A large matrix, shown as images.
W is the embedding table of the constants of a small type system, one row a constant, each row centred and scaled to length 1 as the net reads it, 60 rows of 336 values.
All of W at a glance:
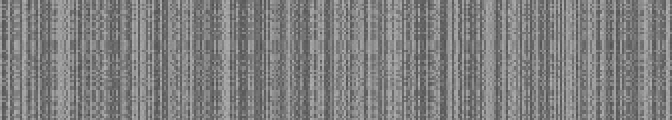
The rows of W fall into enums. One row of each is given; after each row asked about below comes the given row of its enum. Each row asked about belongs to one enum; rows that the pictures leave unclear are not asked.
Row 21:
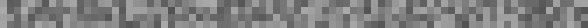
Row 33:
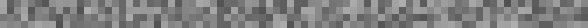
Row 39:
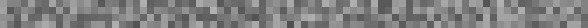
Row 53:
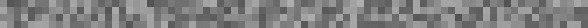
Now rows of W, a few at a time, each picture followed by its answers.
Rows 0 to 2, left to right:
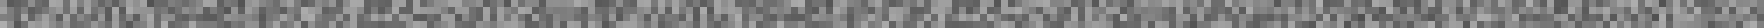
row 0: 53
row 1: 53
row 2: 39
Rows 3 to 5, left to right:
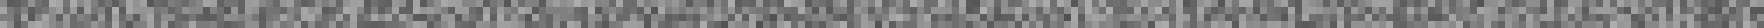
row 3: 53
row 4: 39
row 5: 21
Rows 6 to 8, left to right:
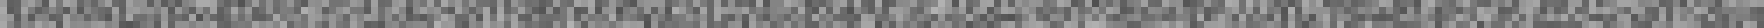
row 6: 21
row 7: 33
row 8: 53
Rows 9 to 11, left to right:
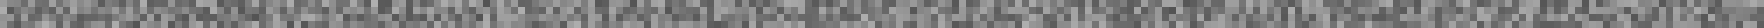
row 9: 39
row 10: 21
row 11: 53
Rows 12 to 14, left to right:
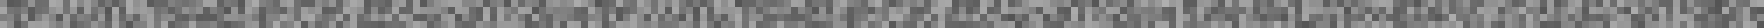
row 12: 53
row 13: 53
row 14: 21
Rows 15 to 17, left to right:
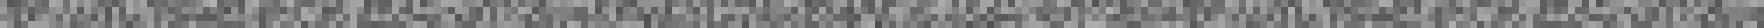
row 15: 53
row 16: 33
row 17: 53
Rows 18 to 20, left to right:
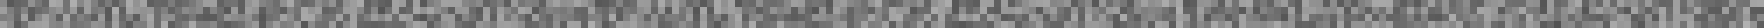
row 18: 53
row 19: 53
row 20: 21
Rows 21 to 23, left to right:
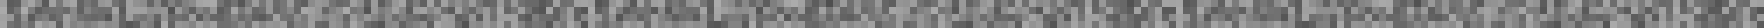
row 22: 21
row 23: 21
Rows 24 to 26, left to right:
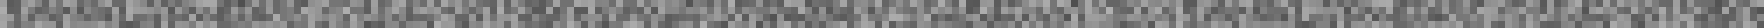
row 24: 21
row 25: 39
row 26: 21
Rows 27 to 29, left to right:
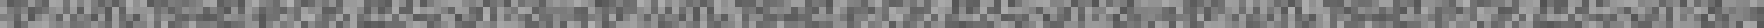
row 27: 53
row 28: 53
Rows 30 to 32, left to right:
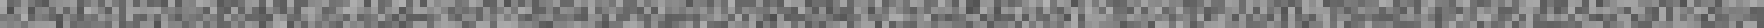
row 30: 33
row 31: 39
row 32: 53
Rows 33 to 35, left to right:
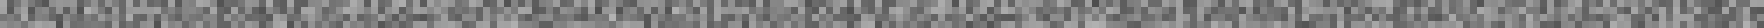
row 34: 33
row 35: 21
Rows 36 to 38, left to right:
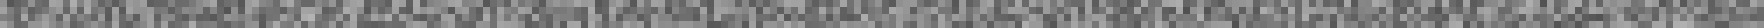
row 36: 53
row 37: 21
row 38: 33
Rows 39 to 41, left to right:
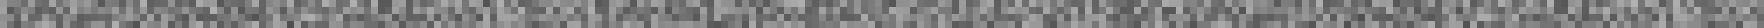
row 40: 21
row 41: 39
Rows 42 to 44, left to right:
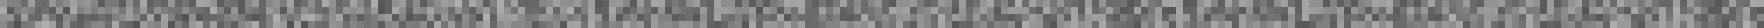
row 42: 39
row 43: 21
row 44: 21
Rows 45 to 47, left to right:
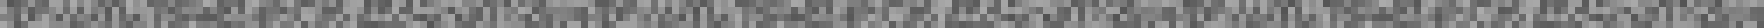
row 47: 53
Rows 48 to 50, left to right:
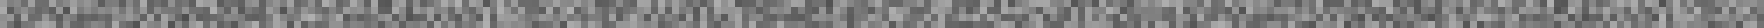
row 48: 39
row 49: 53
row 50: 39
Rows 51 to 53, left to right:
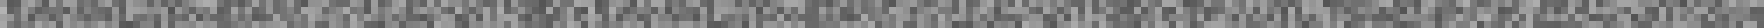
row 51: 21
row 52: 21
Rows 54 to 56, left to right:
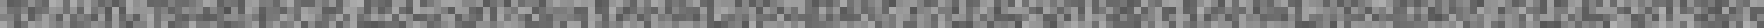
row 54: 53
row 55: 21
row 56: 21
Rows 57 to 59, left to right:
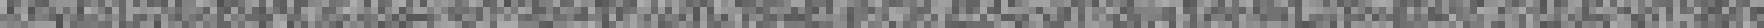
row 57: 33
